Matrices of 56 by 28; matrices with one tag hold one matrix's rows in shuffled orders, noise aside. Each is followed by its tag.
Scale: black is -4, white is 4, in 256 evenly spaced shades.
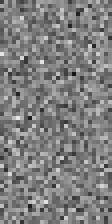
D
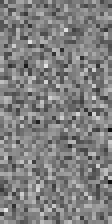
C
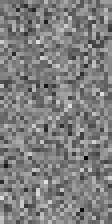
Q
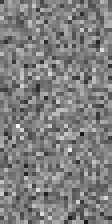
Q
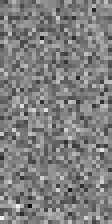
D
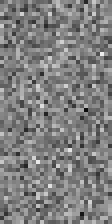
Q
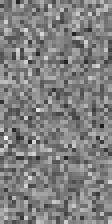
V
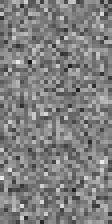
D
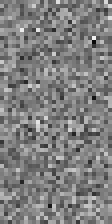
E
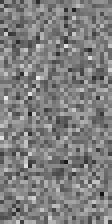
V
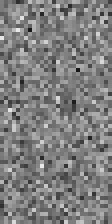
D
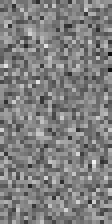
C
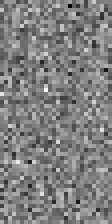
D
